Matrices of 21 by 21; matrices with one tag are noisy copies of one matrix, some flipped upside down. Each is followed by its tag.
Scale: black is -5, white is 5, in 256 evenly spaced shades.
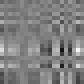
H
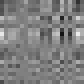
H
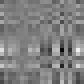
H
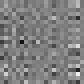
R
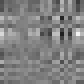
H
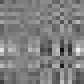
H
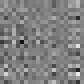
R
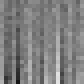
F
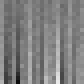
F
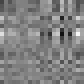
H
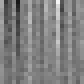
F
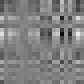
H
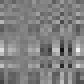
H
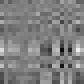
H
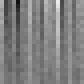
F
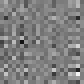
R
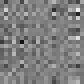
R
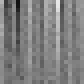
F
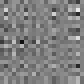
R
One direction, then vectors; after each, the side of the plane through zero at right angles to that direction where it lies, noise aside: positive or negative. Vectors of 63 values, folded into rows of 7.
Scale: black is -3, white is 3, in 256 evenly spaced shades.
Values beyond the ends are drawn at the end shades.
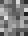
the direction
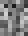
positive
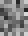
negative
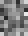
negative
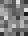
positive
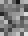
negative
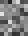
positive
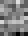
positive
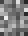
positive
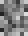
negative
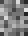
positive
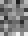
negative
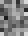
negative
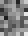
negative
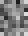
negative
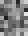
negative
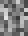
positive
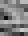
negative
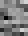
negative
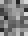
negative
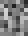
positive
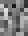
positive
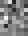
positive
